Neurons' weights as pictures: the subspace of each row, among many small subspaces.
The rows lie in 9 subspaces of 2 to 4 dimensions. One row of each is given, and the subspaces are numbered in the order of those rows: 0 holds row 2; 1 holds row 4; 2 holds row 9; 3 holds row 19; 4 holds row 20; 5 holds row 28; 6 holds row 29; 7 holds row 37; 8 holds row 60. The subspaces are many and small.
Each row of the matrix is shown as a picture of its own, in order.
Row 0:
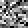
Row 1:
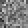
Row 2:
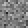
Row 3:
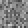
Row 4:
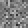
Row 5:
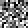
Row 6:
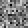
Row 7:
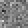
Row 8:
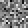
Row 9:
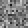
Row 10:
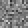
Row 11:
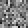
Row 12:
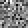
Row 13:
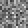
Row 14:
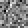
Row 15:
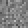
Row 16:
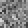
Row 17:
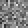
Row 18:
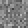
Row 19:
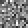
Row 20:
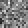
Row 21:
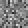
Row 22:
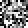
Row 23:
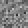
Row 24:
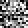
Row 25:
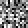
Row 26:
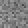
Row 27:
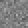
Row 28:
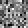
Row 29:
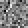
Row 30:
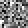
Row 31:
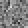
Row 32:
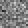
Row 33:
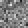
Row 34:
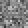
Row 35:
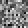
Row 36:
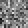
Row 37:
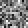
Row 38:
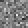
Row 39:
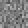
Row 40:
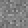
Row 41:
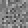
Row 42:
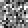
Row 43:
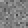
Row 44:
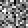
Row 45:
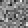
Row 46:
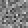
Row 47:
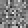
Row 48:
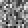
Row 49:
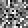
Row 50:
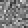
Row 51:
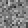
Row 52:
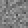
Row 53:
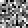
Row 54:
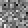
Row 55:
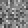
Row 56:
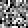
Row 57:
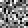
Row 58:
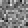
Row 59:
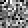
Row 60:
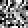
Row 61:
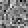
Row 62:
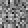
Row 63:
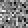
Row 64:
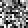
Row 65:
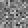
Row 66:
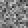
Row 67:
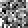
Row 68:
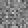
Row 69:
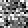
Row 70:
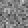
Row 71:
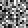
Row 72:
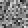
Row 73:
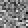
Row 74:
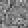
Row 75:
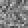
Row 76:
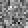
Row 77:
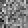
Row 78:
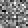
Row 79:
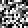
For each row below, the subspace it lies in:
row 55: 4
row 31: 6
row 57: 1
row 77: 3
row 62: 4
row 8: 2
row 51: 7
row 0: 8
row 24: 0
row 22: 7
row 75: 8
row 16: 4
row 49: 1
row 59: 3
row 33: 2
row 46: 8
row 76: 6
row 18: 5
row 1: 3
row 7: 3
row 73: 0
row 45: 2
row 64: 7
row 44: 4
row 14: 6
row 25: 4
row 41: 8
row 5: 0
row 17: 0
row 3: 5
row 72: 6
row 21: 1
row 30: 3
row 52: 8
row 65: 1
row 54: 0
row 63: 3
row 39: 5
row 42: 5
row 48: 5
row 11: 7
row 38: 1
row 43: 1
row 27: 1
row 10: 2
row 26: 0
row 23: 5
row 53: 3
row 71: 4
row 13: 4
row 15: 8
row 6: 2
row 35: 5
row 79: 5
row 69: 0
